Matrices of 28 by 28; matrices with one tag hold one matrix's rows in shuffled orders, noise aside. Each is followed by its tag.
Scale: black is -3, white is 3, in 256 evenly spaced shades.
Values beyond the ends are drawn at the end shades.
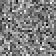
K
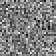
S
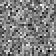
K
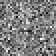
K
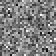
K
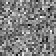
K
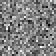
K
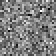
K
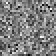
K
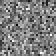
K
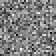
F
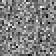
K
